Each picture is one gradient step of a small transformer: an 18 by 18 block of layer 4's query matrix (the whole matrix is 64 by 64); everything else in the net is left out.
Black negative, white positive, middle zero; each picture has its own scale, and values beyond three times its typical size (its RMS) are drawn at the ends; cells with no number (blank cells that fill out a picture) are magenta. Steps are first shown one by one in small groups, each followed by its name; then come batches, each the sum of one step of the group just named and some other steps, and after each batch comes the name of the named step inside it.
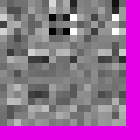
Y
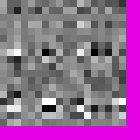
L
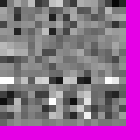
L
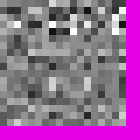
Y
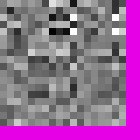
Y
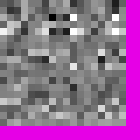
Y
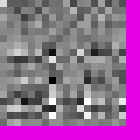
L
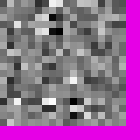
L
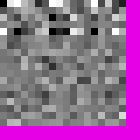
Y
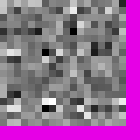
L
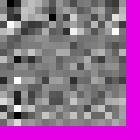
Y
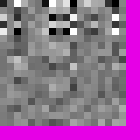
Y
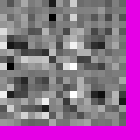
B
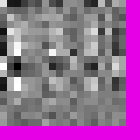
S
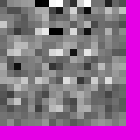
S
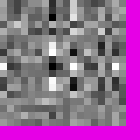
B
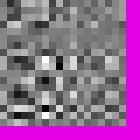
B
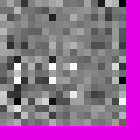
B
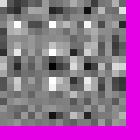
S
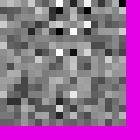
B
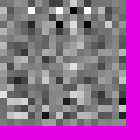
B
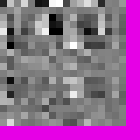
B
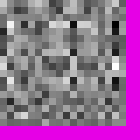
S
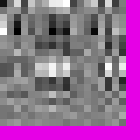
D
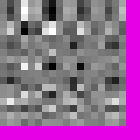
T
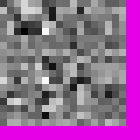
T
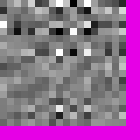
D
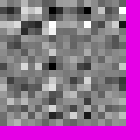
T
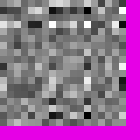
D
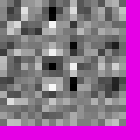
T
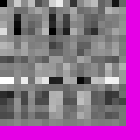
D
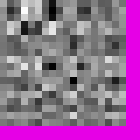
T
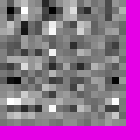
T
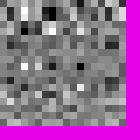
T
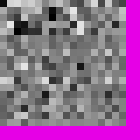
T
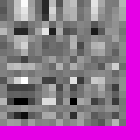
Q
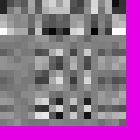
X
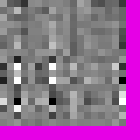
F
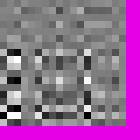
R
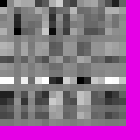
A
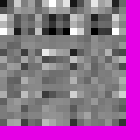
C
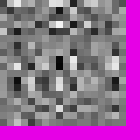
C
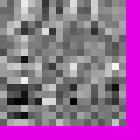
Q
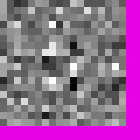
F
